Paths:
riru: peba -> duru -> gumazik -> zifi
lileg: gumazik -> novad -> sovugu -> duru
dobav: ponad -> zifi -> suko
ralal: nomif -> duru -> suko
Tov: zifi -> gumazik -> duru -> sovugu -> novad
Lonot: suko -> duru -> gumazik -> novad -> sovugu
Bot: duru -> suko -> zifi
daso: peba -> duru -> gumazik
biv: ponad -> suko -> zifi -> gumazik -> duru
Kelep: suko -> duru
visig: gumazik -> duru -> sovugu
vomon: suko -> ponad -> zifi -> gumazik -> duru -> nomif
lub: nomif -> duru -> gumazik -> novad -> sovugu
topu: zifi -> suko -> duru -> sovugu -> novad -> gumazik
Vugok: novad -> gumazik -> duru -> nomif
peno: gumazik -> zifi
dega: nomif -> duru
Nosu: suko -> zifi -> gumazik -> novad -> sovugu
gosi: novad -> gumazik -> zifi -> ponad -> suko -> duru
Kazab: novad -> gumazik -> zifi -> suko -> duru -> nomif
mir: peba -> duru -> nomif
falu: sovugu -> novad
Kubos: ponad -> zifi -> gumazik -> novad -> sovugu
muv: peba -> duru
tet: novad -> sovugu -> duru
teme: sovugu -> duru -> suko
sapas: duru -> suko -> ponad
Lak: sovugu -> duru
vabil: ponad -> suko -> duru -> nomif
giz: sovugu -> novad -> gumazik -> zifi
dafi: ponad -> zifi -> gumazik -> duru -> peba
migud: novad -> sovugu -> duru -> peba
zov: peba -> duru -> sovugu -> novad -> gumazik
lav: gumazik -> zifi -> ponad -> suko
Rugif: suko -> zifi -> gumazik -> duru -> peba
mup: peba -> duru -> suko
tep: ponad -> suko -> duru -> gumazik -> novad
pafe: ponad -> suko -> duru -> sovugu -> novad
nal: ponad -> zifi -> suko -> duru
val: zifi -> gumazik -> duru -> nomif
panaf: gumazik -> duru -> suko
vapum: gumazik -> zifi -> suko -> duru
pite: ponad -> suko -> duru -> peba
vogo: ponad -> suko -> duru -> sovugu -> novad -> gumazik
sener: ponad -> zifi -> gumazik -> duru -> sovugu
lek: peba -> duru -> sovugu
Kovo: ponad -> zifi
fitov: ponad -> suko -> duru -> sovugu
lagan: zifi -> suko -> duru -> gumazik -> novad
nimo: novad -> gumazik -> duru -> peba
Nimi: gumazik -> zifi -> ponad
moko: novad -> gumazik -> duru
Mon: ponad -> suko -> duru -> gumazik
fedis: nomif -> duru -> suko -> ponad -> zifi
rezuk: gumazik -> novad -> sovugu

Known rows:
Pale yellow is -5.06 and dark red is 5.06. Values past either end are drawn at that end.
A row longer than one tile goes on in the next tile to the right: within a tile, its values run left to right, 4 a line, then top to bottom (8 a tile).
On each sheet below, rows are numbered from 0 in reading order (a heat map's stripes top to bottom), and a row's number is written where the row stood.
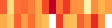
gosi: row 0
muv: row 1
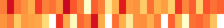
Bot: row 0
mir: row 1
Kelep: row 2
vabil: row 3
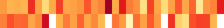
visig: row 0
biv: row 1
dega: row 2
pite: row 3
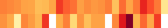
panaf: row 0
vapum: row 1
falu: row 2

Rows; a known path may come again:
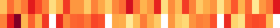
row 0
falu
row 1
lek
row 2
Kazab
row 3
Vugok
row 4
pite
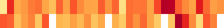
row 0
teme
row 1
lagan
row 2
gosi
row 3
peno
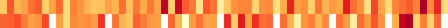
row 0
Lak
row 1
moko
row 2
sapas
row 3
ralal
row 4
migud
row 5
Kelep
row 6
dega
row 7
Nosu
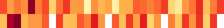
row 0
giz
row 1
muv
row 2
pafe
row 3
vogo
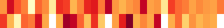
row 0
mir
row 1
Kovo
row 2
rezuk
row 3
vapum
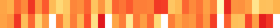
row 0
topu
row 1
Lonot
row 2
vomon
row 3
lub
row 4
daso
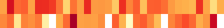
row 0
fedis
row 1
Tov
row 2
vabil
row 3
visig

